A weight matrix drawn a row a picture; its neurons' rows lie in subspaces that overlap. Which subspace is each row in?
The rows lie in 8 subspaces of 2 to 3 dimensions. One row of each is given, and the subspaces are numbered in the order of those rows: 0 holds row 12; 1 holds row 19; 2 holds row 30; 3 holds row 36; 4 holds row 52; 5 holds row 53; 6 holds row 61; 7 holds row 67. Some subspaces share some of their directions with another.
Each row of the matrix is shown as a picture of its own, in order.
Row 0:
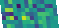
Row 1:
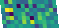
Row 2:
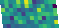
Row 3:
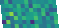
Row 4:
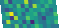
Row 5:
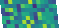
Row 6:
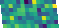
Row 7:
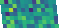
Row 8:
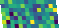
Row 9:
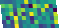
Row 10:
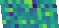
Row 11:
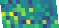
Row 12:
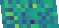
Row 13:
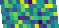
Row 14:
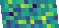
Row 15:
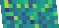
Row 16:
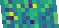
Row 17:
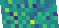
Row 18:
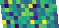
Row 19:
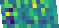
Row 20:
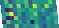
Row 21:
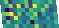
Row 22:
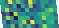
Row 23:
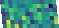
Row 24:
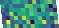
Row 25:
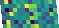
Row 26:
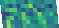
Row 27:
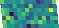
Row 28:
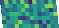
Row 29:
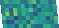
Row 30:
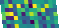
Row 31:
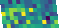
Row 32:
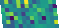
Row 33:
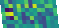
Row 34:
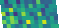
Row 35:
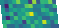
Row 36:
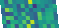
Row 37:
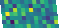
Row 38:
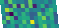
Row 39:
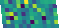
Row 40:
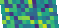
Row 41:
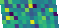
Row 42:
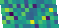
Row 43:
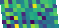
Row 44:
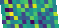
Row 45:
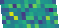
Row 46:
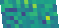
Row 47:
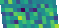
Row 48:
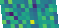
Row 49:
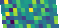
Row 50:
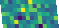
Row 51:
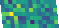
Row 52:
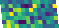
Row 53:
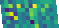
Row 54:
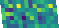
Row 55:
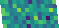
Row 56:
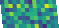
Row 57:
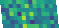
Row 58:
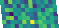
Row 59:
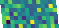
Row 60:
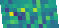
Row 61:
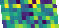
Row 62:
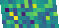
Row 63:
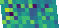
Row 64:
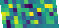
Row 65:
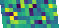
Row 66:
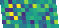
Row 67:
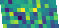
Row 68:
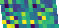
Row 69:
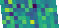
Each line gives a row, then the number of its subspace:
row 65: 5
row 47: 7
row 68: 0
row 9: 2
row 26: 2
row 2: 4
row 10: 4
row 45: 3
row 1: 2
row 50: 7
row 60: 7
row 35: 6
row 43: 0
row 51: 1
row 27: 3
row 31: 1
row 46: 1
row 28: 5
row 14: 4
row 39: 4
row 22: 1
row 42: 3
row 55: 3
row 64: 2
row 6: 4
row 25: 2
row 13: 5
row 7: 7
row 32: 4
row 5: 3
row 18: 6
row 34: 1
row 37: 1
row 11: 1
